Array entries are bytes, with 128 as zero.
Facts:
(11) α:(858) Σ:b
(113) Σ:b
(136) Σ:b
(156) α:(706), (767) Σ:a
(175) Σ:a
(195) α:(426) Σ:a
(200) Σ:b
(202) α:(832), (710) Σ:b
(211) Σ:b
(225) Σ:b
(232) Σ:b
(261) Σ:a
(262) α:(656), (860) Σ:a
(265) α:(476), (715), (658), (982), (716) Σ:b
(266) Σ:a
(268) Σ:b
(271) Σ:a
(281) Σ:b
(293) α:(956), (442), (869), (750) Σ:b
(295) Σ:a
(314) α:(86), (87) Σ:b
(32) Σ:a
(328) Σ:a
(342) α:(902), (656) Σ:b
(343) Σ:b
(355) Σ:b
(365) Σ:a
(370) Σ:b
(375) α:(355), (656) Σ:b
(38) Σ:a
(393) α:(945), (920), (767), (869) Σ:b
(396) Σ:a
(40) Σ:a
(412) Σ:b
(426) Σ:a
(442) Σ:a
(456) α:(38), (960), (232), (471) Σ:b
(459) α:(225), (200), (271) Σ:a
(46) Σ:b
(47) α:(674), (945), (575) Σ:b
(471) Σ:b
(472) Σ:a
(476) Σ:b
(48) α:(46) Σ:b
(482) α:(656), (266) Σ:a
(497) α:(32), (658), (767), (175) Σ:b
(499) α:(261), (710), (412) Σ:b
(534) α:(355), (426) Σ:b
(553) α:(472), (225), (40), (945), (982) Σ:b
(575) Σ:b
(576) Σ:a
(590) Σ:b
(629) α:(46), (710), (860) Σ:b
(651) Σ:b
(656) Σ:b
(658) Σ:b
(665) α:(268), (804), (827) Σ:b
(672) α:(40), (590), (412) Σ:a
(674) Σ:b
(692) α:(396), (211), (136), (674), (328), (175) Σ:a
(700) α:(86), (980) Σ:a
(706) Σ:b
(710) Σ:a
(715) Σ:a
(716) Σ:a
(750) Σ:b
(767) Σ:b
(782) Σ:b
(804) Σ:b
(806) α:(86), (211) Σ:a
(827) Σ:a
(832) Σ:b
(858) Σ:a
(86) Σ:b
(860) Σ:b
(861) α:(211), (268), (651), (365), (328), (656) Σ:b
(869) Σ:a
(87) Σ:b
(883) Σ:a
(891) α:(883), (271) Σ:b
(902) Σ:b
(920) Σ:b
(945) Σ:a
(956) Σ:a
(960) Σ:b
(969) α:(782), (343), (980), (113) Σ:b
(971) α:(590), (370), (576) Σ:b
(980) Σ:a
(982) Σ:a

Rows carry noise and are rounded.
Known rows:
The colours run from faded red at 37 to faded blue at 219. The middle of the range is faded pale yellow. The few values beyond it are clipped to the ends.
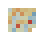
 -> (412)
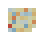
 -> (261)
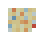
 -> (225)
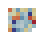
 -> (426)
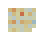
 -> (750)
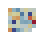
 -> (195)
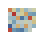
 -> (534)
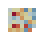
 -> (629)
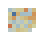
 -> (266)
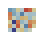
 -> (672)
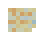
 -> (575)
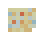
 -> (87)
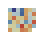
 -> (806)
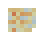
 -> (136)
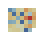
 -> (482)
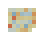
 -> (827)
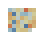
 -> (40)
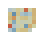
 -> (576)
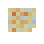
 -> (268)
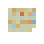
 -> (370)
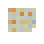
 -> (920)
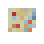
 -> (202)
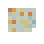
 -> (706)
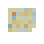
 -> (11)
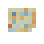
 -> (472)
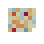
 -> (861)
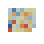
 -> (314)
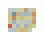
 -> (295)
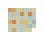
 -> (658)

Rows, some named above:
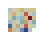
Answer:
(375)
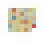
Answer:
(225)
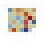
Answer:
(656)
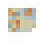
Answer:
(47)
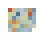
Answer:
(393)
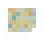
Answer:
(265)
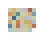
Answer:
(553)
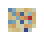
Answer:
(262)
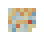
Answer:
(590)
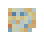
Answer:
(945)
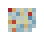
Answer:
(767)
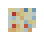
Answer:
(48)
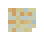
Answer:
(575)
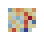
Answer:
(656)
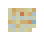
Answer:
(370)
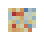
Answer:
(46)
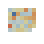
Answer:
(266)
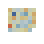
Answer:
(869)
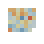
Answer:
(355)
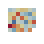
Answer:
(710)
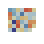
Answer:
(672)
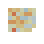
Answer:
(674)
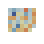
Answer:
(980)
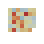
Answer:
(211)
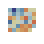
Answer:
(700)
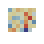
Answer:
(342)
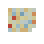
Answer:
(175)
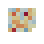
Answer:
(861)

